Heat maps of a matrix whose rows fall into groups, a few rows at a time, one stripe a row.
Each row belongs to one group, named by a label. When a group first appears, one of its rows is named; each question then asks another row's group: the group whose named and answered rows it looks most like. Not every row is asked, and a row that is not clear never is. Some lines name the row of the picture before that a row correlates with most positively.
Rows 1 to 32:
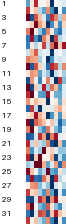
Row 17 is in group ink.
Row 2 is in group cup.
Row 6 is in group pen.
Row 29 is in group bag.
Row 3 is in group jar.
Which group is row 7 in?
bag
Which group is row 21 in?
cup
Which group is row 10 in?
jar
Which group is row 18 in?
jar
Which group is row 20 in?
bag
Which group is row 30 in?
cup
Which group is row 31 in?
bag
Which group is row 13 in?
jar
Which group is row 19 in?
cup
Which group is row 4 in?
ink
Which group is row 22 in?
jar
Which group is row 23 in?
jar
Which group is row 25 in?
cup
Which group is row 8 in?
ink
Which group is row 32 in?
cup
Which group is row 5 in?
cup
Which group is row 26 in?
pen
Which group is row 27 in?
ink
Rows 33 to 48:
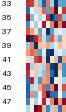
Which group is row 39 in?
pen
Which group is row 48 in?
ink
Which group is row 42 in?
cup
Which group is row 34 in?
bag
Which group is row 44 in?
pen
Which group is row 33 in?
cup
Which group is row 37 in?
ink
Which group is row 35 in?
cup
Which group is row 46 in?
pen
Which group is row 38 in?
jar
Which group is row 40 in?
ink
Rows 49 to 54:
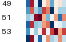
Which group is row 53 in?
bag
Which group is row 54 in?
pen
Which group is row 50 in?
pen
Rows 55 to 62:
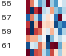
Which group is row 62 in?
jar
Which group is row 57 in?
pen
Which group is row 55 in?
cup
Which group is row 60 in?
ink
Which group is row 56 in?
jar
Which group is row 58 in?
jar
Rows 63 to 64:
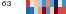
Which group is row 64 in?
bag
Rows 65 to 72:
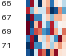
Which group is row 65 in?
pen
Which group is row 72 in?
bag
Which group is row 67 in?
pen
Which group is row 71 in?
pen
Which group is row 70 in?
pen
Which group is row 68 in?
jar
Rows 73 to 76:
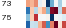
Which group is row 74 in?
bag
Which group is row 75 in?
ink
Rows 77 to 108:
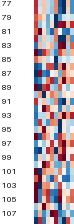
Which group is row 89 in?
jar
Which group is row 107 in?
pen
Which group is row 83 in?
bag
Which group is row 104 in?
jar
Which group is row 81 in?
cup
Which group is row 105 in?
jar
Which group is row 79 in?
ink
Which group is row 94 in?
pen
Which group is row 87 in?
pen
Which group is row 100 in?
ink
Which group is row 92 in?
ink
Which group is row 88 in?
bag
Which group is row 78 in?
cup
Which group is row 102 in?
cup
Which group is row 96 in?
jar
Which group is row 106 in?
ink
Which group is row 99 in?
bag
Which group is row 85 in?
ink
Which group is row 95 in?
ink
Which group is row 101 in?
jar
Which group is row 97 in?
bag
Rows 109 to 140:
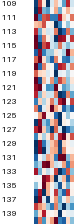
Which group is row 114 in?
jar
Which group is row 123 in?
bag
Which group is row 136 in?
pen
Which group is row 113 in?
cup
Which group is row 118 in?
jar
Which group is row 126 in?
pen
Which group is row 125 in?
ink
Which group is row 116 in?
pen
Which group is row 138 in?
cup
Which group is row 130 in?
pen
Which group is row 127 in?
cup
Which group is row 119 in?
ink
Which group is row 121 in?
cup
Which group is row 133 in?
cup
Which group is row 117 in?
cup
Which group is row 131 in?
bag
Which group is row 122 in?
cup
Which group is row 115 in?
jar
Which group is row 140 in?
pen
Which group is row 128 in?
bag
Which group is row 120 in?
jar
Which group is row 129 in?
pen
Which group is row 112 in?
ink
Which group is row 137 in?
pen
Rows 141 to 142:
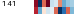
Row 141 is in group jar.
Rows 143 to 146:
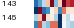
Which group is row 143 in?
bag
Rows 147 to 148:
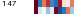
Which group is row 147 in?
jar
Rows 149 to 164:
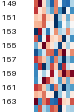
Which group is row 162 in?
ink
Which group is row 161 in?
cup
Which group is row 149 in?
cup
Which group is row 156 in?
bag
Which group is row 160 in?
ink
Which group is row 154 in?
jar
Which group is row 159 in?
bag
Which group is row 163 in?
jar
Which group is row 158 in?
pen
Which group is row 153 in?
pen
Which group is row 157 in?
cup
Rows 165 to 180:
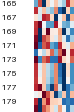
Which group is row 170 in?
jar
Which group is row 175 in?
cup
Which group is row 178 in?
ink
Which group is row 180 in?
jar
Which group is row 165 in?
pen
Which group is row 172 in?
bag
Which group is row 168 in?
cup
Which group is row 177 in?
cup
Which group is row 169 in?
jar
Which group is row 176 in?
cup
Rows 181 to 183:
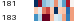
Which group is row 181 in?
pen
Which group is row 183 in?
ink
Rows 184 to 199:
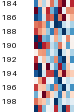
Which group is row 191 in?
ink
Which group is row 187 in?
ink
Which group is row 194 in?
bag
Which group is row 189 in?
pen
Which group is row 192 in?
cup
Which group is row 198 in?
ink
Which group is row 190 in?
jar
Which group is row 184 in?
bag
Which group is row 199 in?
pen
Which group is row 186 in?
bag
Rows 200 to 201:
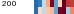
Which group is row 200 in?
bag
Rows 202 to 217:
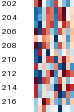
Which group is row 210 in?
bag
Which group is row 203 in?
bag
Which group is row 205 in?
bag
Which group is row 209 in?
pen
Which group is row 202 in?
cup
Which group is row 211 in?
cup
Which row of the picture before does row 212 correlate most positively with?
200
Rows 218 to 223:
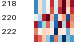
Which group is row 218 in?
bag
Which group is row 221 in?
jar
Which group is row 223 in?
cup
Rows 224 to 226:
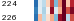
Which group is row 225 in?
bag
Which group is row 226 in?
bag
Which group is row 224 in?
bag
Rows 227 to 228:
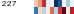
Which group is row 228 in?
bag
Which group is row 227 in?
ink
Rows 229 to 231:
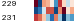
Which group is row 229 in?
jar
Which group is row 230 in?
bag
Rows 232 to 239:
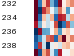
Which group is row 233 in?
jar
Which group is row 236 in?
pen
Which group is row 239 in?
jar
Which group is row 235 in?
cup
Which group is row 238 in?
pen
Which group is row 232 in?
jar
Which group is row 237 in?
bag
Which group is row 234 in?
jar
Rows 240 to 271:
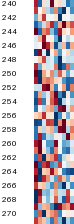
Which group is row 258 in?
bag
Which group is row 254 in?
pen
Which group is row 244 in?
jar
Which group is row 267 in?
pen
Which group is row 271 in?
cup
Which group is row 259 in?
pen
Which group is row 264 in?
jar
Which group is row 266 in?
cup
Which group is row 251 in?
jar
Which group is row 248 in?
ink
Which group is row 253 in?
pen
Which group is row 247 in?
pen
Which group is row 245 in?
ink
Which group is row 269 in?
jar
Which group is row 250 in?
jar
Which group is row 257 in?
bag
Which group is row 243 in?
bag
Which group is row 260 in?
cup
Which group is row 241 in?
cup
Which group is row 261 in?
cup
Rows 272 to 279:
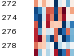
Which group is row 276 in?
cup
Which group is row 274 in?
bag
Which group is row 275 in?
jar
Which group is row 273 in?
bag
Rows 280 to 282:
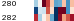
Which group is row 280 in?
ink
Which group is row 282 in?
jar
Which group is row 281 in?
bag
